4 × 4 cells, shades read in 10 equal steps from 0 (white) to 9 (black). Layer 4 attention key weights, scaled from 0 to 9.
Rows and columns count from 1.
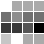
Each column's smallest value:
0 0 3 3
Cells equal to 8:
0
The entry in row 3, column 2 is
7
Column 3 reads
3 5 6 3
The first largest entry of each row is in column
2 1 4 3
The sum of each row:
9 19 29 8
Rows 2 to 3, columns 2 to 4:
4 5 5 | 7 6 9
